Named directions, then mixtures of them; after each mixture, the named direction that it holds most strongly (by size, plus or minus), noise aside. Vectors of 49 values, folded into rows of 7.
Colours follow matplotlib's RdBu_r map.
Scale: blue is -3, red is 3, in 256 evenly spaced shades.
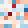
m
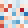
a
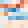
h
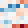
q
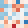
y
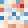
y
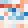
h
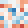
a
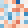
y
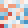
a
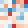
m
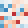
a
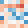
h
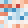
h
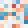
y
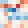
h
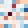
m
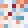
m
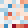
q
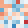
y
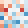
a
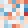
m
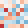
a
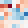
h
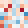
a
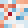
m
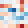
h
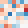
m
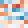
h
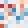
a
